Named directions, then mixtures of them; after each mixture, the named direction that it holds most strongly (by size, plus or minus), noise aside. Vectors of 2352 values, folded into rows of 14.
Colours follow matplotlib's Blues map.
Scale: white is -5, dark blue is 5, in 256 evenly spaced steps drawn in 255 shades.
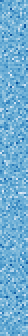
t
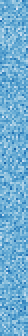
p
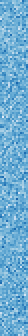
p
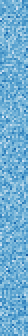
p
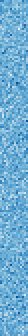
t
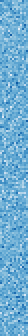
t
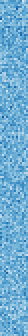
p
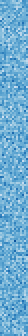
p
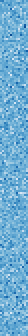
t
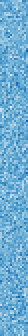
p
